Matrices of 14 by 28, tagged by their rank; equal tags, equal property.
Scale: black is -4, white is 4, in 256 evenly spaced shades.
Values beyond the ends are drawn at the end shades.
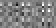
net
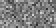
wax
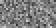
wax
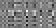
net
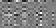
net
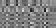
net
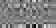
net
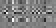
net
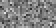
wax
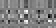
net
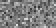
wax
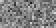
wax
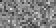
wax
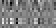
net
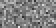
wax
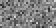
wax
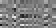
net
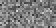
wax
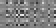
net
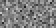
wax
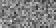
wax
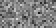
wax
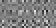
net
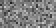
wax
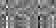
net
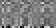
net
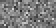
wax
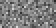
wax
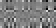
net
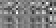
net
